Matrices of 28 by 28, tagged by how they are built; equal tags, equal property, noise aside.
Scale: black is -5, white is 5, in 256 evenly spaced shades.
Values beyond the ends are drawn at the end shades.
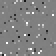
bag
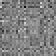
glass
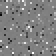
bag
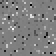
bag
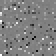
bag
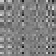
glass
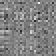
glass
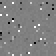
bag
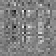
glass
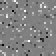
bag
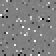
bag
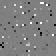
bag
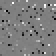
bag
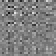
glass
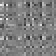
glass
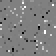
bag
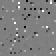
bag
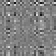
glass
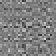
glass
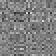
glass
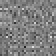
glass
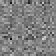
glass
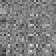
glass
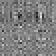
glass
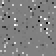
bag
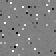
bag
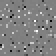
bag
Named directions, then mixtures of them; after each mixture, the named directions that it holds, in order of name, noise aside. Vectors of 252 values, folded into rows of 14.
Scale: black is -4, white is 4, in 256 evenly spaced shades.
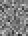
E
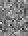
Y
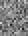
Y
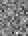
E, Y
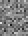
Y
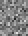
E, Y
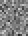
E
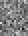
Y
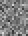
E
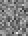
E, Y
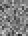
E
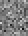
Y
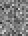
E, Y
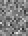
E, Y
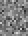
E, Y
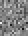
Y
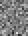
E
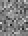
Y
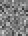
E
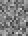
E, Y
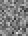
E, Y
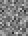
E, Y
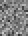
E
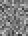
E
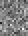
Y
